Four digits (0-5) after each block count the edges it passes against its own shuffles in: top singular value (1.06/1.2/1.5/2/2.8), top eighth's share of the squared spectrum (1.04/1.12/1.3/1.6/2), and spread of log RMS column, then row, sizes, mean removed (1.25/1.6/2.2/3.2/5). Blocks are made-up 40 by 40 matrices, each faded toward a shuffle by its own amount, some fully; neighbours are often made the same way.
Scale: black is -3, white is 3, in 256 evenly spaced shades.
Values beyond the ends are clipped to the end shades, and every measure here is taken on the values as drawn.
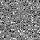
3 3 1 1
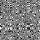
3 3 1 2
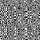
4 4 2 2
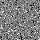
1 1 0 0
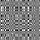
5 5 4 4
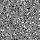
2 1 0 0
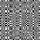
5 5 3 3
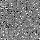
2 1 0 0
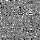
3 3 1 1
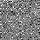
3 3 1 1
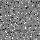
1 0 0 0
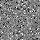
2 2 0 0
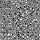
3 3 1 1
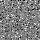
0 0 0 0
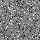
0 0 0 0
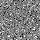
1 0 0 0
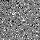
2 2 0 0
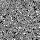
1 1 0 0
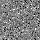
0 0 0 0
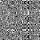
4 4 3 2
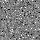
0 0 0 0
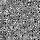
2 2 0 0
